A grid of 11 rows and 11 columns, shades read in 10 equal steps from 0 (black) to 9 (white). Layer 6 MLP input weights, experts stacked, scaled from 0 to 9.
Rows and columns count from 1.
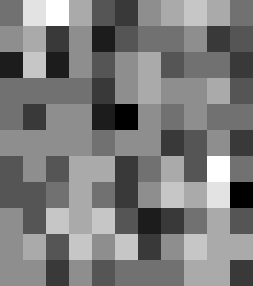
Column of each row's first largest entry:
3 2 2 7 3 1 10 10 3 4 9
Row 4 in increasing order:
2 3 4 4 4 4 5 5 5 6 6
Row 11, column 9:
6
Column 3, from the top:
9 2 1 4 5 5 3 4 7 3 2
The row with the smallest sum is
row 5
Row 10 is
5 6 3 7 5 7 2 5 7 6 6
